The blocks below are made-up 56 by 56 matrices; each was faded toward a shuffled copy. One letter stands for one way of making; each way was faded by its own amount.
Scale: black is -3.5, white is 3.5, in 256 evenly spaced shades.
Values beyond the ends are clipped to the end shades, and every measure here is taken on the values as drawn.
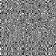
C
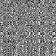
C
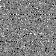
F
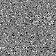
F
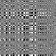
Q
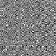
C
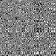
C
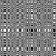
Q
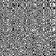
C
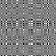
Q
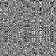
C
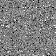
F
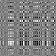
Q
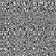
C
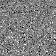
F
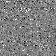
F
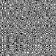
C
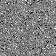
F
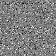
F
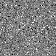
F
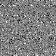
F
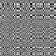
Q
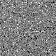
F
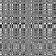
Q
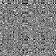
C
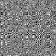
C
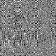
C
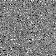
F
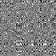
C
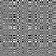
Q
